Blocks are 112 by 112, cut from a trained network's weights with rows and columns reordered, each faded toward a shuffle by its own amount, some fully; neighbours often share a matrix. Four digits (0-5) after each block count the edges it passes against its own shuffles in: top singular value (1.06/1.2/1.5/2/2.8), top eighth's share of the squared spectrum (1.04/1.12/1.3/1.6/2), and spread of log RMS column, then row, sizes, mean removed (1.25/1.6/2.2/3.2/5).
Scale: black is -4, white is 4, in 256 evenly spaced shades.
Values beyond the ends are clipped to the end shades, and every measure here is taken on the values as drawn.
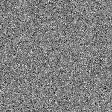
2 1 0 0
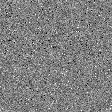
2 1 0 0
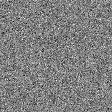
1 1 0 0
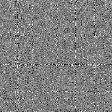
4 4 3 2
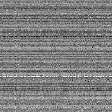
5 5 2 4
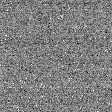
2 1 0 0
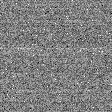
2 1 0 0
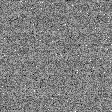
1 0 0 0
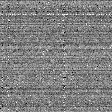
4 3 2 2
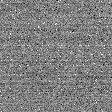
3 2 0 0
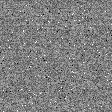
1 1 0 0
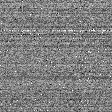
4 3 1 2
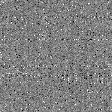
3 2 0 2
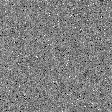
1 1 0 0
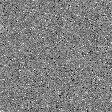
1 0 0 0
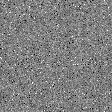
1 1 0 1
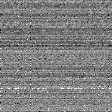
5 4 2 2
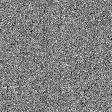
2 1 0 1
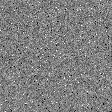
0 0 0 0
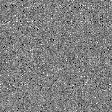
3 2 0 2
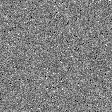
0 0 0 0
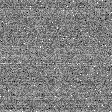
3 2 0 0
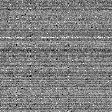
5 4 2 2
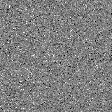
3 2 1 1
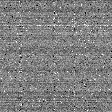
4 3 2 1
